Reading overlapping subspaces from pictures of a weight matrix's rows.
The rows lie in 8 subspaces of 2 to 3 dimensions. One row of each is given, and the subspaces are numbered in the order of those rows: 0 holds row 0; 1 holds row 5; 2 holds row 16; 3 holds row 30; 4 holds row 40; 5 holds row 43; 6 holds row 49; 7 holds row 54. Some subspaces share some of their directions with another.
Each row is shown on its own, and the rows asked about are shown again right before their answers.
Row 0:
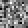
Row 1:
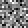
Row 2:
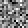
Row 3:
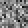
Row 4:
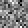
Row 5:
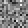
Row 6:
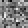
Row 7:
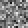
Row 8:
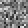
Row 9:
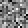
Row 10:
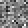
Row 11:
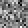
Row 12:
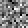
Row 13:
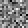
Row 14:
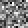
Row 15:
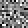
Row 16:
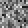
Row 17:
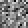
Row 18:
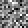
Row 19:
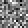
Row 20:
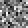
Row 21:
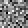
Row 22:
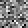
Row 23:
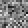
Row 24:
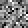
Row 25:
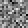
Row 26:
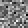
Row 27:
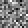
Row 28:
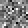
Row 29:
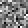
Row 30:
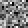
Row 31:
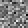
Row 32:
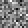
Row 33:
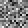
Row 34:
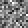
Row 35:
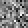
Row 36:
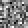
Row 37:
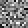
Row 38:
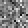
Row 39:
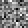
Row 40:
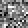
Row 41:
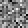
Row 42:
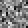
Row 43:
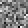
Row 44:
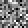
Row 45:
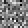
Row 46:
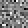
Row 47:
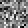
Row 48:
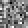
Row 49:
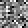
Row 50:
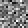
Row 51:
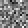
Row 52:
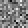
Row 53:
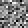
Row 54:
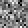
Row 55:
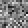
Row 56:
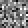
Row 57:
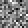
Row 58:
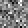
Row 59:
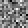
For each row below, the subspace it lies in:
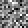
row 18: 2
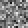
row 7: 3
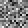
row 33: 6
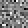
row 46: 6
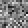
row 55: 4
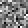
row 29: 5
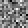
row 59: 4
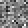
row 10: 6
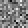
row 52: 3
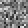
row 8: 5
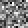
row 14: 3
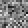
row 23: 4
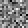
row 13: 7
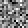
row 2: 1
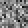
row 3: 2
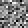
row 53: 0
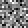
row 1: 6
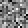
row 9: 5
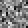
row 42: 2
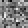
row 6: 4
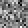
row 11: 7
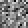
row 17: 6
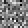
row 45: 1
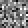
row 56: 7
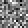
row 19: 1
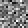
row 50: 0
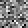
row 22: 6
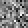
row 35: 2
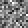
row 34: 3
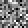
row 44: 3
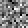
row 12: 2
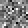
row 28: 1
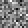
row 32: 4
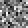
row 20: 2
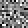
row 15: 6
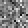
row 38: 2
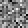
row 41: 5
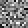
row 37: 6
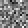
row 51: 5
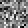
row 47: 5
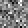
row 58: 7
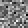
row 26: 0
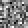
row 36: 0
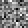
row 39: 4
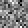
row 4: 7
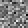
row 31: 0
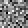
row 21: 2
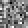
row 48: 0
